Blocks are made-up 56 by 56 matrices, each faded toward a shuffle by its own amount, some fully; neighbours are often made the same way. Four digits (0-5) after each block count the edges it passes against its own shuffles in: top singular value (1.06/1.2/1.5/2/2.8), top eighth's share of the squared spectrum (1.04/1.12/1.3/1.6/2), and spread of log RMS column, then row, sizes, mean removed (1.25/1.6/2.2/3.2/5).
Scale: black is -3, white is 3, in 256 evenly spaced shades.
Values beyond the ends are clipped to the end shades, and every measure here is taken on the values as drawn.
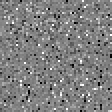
0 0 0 0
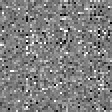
1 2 2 1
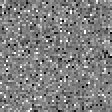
0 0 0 0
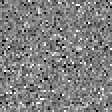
1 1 0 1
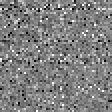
1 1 0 1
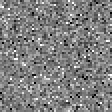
0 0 0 0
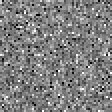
2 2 0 0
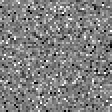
1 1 0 0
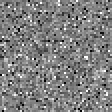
0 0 0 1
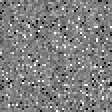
1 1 0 0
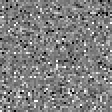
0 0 0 1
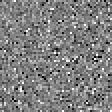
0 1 0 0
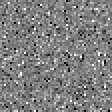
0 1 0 0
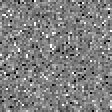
0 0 0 0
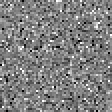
0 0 0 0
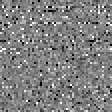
1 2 0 2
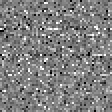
1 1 0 2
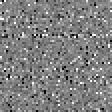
1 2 0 2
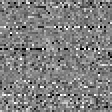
2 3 0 3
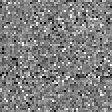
1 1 0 1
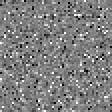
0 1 0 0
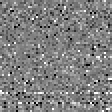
3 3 0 1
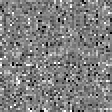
3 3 1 1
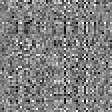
4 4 3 3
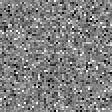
0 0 0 0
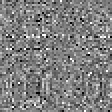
4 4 2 2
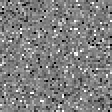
0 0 0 0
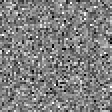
0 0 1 0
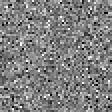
1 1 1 0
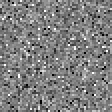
0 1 0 0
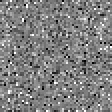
0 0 0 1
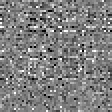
4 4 2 2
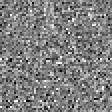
2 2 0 2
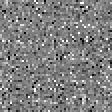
3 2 0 1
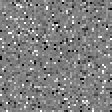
1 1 0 0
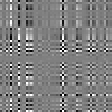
5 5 4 4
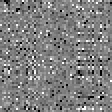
4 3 2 2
